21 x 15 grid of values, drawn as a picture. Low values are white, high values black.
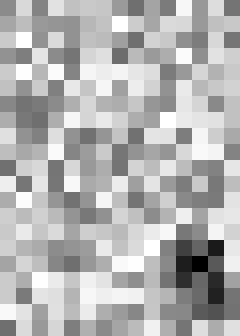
The halves do not mirror each other. There is no overall slope. The ninth with the highest average is the bottom right. No regular stripes run through it. In the bottom right lies a patch that is higher than the rest. On average the colour sits 30% of the way up the scale.
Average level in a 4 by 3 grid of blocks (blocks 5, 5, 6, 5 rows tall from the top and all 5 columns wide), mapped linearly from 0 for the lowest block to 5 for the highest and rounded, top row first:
111 | 210 | 112 | 105
